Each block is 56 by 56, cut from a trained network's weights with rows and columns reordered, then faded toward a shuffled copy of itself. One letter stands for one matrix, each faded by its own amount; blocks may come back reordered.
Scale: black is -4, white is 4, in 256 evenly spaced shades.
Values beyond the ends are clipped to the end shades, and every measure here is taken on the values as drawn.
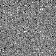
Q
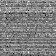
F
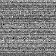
F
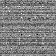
F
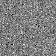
Q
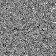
Q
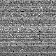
F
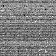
F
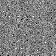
Q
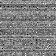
F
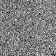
Q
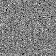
Q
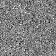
Q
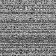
F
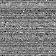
F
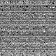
F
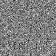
Q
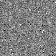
Q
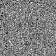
Q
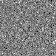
Q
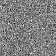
Q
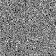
Q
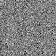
Q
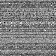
F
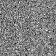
Q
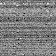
F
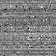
F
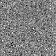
Q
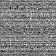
F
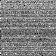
F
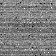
F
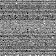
F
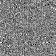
Q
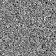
Q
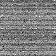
F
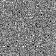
Q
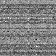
F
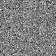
Q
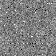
Q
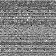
F
